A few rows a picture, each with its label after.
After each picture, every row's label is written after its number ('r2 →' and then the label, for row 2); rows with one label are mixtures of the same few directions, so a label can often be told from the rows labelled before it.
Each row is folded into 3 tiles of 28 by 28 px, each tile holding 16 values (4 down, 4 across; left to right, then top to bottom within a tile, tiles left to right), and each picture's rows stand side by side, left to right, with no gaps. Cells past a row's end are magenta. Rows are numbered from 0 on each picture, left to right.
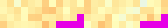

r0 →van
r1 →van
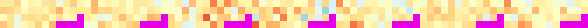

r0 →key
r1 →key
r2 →van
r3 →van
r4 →van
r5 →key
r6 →van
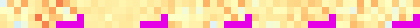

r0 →van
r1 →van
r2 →key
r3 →van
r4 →key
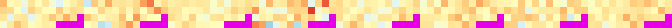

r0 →van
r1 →van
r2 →van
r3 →key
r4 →van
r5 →van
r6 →key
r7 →van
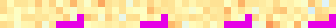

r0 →key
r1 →van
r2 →key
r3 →key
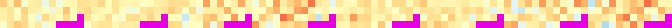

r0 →van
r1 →van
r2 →key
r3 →van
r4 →key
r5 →van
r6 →key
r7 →van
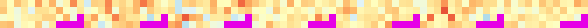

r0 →key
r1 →van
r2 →key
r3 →key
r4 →key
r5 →van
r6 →key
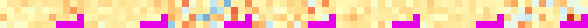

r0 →van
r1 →key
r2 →van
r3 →key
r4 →key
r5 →key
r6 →key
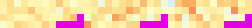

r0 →key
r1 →van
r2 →van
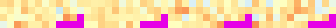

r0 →key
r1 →key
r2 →key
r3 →van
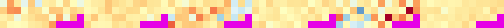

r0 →key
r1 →van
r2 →van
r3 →key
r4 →van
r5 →van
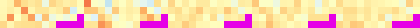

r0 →van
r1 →van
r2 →van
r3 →van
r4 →van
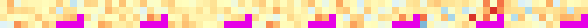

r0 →key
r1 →key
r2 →van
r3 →key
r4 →van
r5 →van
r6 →van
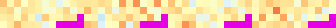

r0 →van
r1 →key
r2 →van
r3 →van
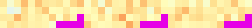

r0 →key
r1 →van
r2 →key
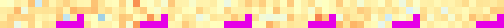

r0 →key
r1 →key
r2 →van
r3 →key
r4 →van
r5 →van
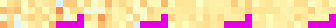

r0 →key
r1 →key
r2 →van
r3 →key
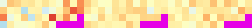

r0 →van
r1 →van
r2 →van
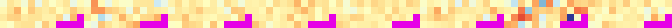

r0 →key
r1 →key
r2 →key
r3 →van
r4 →key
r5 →key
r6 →key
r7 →key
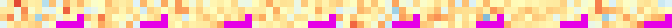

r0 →van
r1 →key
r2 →key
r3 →van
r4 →key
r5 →key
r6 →van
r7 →key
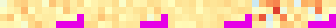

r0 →van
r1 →key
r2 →van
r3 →van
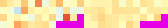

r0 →key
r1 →key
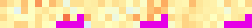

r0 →key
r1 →van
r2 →key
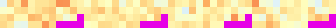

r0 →van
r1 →key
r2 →key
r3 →van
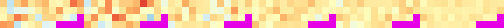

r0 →key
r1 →van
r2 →van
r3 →van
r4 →van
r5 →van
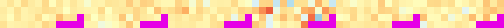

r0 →van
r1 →van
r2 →key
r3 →key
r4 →van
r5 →van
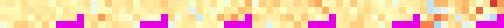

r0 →key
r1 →key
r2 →van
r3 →van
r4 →van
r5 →key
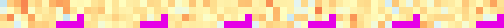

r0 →van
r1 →key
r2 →key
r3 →van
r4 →key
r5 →key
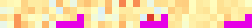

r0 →key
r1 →key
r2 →key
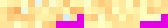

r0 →key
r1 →van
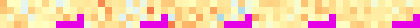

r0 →van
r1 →van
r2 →van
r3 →van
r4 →key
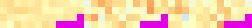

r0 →key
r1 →van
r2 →key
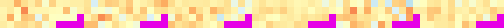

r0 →van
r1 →key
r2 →van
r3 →key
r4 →key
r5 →key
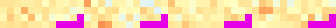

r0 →van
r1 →van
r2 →van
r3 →key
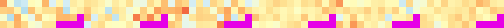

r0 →van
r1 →van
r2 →key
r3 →van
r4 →van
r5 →van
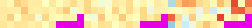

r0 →van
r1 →van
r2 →van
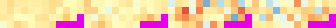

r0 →key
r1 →van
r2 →key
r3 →van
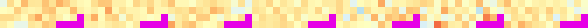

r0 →van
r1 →van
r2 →van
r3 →van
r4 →van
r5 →key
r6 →van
